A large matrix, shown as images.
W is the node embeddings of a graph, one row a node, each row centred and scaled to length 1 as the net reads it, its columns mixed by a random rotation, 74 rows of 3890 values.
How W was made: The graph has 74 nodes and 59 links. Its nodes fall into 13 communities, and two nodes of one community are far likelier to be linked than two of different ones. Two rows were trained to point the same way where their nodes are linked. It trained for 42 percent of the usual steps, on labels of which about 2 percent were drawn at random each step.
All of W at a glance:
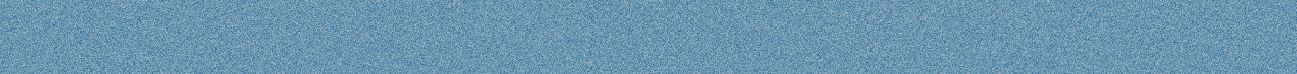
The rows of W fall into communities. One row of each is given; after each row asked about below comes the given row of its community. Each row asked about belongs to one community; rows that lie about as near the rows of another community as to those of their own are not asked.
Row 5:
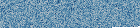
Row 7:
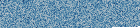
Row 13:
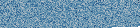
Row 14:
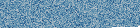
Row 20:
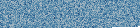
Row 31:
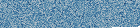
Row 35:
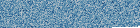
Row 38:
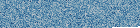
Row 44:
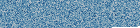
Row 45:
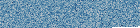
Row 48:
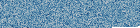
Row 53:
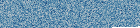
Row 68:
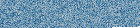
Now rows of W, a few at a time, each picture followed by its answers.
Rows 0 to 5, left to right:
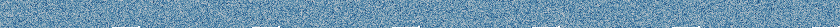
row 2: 35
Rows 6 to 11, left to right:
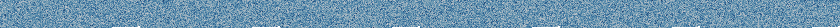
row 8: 68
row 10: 48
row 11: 20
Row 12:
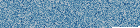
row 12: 31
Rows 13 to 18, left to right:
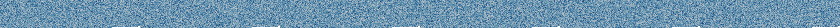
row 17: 7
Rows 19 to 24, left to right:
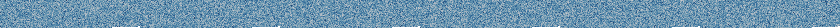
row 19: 38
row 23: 13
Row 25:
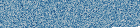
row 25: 53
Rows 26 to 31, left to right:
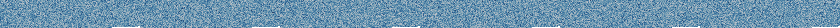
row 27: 68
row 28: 68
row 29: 48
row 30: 38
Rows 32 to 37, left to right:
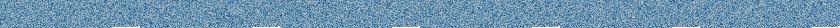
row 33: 38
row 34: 44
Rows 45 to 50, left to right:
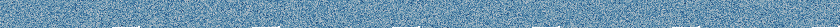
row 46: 20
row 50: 14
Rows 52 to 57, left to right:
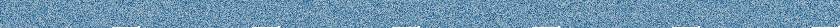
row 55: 35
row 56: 5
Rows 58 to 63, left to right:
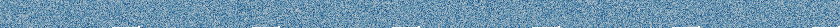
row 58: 31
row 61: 5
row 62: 44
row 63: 44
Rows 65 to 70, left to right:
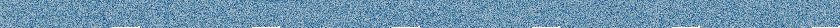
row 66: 20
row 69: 45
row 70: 14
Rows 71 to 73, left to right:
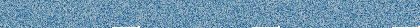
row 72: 48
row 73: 35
